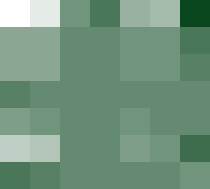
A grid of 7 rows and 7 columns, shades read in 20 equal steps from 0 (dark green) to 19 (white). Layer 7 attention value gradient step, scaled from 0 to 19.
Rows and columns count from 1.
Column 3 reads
8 7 7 7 7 7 7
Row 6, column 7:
4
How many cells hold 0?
1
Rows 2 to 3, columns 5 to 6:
8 8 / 8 8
